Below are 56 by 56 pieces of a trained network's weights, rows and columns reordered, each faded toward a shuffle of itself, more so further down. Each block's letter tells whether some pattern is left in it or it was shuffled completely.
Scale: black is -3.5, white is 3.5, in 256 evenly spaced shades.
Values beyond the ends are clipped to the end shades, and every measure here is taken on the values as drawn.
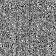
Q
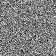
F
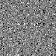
Q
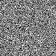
F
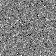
F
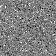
F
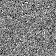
F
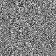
Q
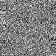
Q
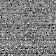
Q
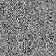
Q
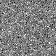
F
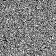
F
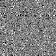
Q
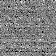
Q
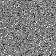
F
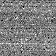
Q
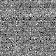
Q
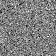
F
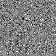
Q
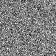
F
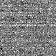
Q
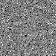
Q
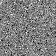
F
